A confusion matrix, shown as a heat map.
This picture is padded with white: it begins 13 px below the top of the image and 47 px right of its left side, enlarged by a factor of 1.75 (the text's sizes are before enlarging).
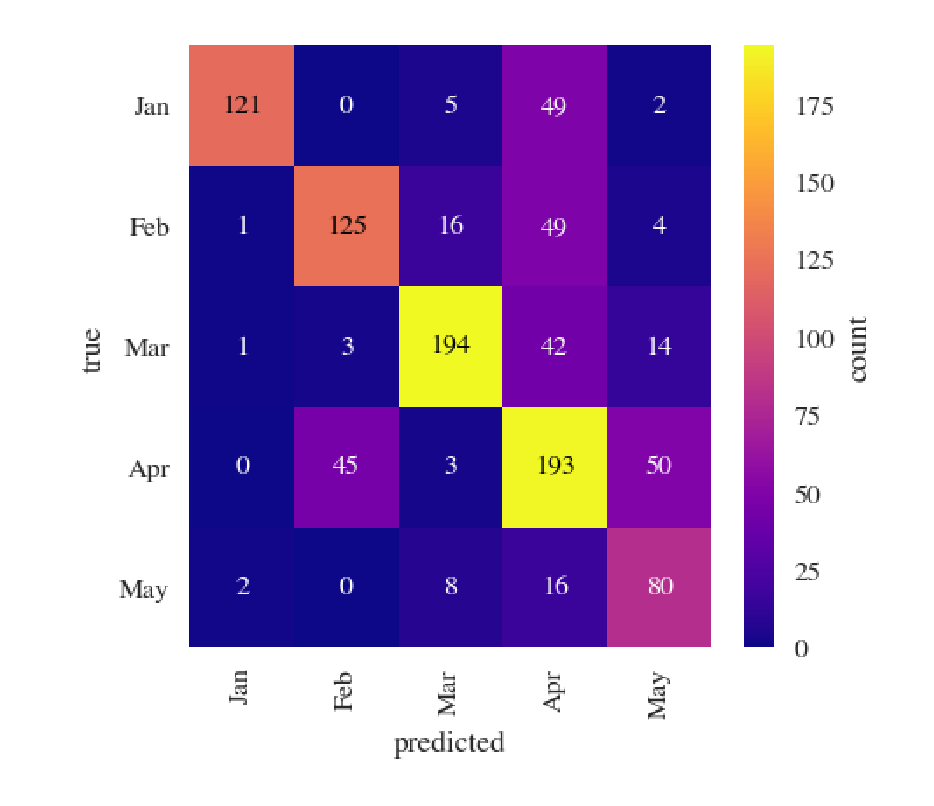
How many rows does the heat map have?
5
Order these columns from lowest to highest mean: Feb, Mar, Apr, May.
May, Feb, Mar, Apr
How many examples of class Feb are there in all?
195
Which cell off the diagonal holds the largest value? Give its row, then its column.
Apr, May
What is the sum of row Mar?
254
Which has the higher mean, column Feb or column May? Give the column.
Feb
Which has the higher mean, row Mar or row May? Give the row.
Mar
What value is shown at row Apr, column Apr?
193
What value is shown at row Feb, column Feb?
125
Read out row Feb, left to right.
1 125 16 49 4
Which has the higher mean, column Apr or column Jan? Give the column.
Apr
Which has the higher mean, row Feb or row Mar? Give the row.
Mar
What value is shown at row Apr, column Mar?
3
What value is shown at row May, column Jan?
2
